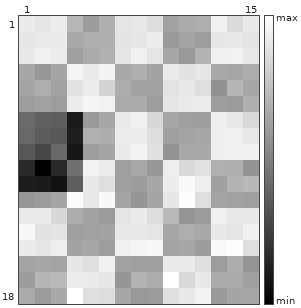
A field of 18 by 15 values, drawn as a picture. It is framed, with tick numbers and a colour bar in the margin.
The middle left is the ninth with the lowest average. In the middle left lies a patch that is lower than the rest. The middle left is the roughest part.
